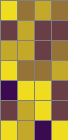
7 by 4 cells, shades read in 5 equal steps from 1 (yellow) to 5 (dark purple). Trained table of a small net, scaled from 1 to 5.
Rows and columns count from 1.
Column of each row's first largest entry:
2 1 3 2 1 1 3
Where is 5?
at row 5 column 1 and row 7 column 3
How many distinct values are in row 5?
3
